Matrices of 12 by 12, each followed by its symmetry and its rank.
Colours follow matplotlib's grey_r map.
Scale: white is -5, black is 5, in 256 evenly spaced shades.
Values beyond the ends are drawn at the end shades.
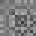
symmetric, rank two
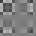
symmetric, rank one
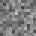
neither, full rank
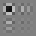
symmetric, rank one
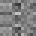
neither, rank two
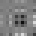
symmetric, rank one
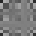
symmetric, rank two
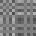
symmetric, rank one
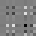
symmetric, rank one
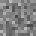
neither, full rank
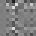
neither, rank two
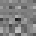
neither, rank two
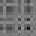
symmetric, rank two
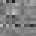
neither, rank two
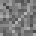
neither, full rank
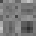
symmetric, rank two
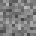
neither, full rank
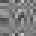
neither, rank two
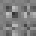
symmetric, rank two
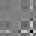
symmetric, rank one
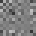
symmetric, rank two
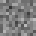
neither, full rank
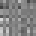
neither, rank two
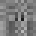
neither, rank two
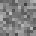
neither, full rank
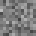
neither, full rank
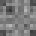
symmetric, rank two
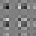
symmetric, rank one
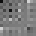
symmetric, rank two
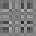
symmetric, rank one
